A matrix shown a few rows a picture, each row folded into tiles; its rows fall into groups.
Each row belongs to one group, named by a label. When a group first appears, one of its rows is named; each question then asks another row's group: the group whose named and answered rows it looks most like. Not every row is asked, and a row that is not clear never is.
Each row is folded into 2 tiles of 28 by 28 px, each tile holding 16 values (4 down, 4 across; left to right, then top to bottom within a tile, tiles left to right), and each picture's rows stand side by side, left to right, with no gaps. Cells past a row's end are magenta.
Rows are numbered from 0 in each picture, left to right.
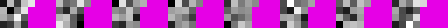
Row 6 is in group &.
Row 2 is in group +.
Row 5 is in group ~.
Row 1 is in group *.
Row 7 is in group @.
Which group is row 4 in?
&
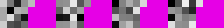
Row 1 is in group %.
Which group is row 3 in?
%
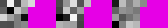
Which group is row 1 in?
%
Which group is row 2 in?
&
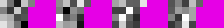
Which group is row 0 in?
*
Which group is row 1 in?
*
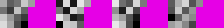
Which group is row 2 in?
*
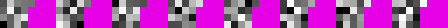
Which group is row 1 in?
*
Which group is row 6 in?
~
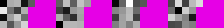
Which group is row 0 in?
%
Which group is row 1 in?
&
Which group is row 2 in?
%
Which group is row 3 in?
+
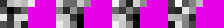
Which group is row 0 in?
@
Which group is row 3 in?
~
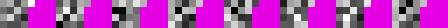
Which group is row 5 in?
%
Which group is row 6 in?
~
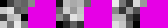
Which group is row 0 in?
%
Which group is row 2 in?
*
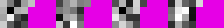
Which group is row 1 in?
%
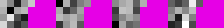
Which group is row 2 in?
~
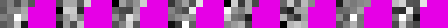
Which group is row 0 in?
@
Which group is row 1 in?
~
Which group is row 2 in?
@
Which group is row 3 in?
@
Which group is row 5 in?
&
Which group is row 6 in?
@
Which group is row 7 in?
~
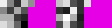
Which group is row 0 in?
*
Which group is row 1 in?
~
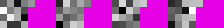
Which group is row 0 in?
+
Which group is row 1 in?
&
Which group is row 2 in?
+
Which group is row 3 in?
@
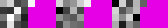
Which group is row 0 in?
~
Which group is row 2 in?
+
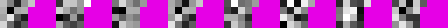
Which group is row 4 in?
~
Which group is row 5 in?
&
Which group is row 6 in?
~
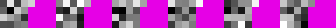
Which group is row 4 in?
@
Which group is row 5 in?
*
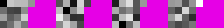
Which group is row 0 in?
@
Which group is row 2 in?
%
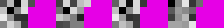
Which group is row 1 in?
+
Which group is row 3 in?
%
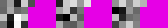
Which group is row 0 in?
@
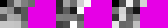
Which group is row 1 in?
@
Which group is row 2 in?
%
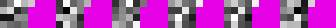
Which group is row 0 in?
%
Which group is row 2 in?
%
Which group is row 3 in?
~
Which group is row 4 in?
~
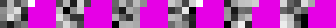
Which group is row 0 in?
+
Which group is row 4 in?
@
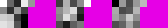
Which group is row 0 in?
*
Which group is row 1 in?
+
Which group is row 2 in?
@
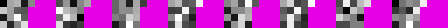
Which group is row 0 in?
%
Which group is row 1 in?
+
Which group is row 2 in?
@
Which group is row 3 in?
~
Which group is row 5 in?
~
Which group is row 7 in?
@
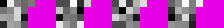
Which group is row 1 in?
%
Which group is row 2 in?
+
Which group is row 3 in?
%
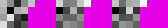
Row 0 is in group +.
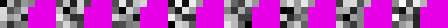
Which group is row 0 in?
+
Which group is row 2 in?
+
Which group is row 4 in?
*
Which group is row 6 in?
%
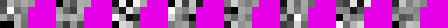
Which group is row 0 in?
@
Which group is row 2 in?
&
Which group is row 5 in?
@
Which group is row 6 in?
%
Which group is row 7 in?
&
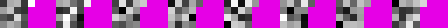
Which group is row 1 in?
~
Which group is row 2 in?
+
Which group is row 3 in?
+
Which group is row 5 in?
*
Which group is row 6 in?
&
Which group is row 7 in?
@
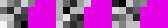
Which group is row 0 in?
*
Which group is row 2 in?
%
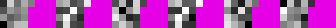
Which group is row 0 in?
&
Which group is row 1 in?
~
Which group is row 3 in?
~
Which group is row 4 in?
*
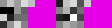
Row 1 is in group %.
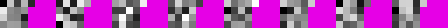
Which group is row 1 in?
&
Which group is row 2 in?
~
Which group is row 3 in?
@
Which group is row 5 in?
~
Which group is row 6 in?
%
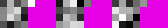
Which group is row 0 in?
+
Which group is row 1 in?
%
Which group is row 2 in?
+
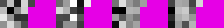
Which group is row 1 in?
%
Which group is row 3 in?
~
